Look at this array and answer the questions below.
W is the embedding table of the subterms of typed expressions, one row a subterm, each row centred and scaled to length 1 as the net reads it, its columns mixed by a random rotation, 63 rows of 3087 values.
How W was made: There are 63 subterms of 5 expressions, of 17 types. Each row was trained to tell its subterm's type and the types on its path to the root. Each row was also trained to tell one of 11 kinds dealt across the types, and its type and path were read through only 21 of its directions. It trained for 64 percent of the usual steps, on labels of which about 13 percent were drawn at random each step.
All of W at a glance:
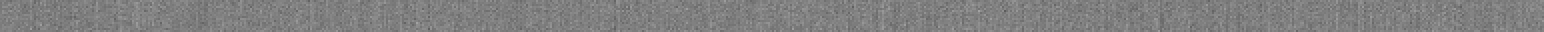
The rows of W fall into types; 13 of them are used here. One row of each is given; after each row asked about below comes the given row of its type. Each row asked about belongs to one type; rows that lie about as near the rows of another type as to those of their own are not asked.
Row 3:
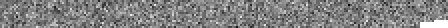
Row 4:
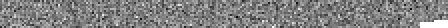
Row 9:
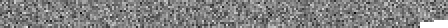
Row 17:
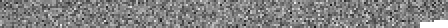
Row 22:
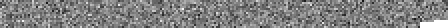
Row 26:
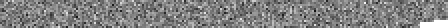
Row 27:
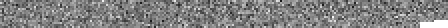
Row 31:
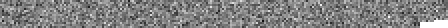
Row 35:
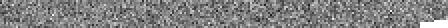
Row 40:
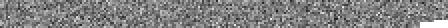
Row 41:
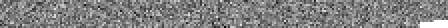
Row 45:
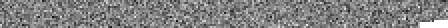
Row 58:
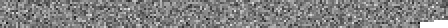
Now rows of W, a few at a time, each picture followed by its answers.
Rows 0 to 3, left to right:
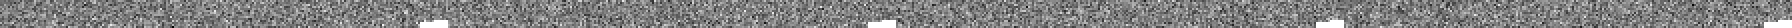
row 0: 41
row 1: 9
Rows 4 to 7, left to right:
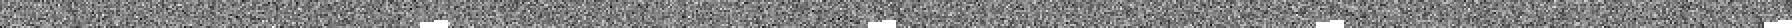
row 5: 4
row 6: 27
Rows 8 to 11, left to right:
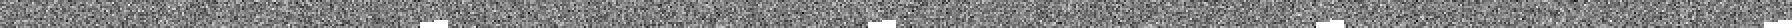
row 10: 58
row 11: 17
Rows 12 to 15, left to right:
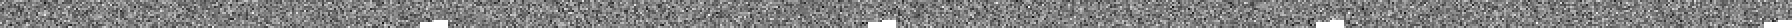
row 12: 26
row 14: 31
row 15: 26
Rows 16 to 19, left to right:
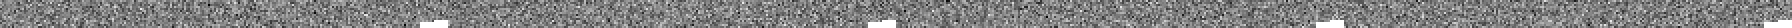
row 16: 40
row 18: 27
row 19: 17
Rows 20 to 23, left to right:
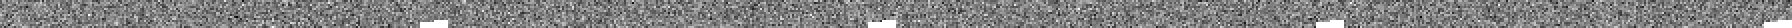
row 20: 4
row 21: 4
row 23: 58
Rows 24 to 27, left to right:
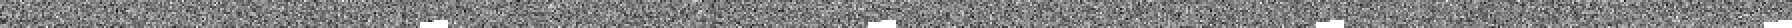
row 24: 26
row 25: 35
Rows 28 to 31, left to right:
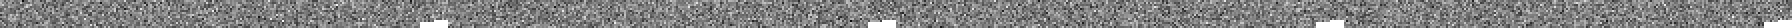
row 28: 40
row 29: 4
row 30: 35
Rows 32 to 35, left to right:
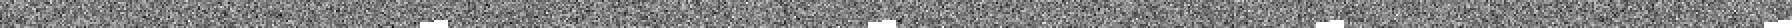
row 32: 3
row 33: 31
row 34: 26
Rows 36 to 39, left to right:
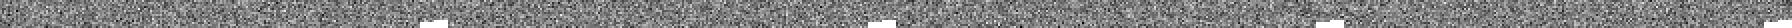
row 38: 3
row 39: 31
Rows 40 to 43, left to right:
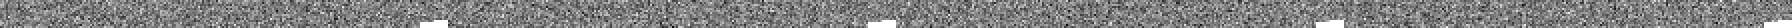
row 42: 35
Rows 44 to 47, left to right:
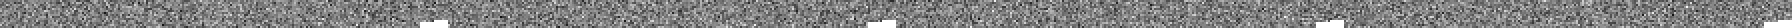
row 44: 17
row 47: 17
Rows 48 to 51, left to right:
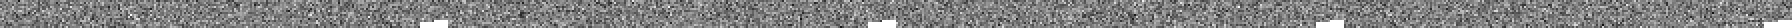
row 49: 4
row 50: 22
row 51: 27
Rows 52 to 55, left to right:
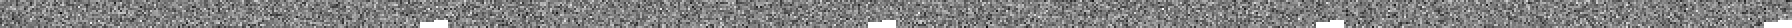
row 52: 3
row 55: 31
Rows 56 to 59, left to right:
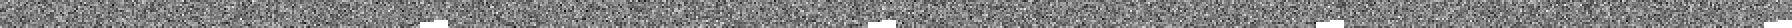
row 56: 26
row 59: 9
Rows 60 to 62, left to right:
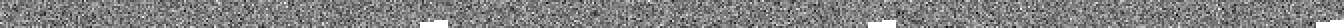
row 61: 17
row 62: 31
